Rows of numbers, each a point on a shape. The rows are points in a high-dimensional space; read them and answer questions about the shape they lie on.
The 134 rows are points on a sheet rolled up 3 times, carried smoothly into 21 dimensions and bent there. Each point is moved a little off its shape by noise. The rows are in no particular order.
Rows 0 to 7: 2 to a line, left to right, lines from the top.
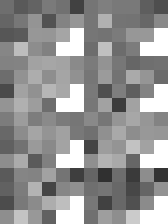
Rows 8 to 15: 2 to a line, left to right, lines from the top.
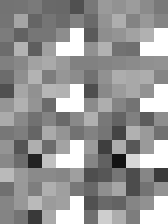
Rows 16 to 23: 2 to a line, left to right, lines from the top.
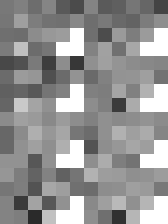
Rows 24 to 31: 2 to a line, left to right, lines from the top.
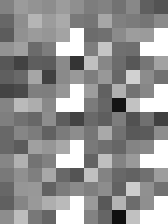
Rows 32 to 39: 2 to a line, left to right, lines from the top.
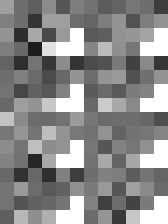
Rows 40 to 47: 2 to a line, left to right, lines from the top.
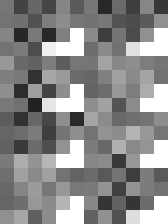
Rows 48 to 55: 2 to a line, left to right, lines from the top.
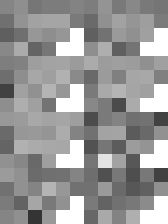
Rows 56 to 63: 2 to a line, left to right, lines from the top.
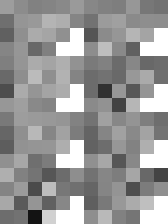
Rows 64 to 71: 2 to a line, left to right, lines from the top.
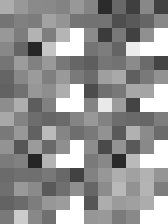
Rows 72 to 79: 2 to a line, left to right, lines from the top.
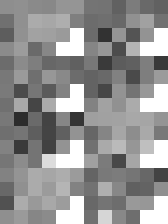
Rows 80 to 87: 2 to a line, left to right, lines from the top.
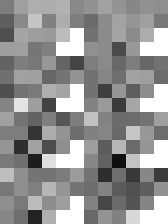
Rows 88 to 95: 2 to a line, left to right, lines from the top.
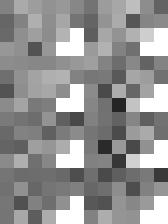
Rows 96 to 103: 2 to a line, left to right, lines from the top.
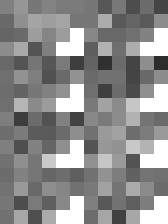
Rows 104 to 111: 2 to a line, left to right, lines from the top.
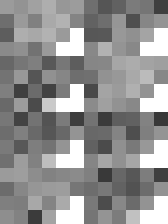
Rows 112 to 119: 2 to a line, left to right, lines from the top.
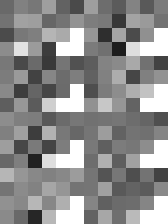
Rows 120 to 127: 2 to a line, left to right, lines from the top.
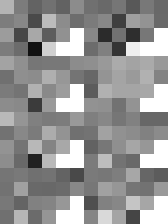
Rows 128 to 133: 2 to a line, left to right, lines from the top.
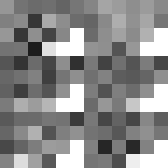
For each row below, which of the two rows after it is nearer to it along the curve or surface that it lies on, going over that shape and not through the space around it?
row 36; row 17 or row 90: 90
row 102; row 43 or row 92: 92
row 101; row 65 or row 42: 65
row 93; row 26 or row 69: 69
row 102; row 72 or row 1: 1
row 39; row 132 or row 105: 105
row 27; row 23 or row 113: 113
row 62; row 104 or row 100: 104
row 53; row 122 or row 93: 93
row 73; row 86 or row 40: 86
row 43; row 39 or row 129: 129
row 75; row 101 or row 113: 101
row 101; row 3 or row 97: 97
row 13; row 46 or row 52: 52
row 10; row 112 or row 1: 112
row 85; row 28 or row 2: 2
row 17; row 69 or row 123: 69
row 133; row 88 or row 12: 12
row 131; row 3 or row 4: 3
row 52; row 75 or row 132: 132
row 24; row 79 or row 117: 79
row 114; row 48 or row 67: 67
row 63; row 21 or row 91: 21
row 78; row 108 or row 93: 93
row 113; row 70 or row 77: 77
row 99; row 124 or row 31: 31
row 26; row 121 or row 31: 121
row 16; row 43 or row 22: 43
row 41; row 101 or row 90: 101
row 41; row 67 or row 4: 67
